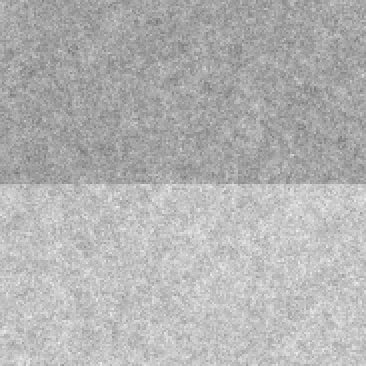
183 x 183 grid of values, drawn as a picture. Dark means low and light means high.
A horizontal seam about 50% of the way down splits the table, and the bottom part is higher. Overall the values sit about 70% of the way up the scale. The texture is blotchy.
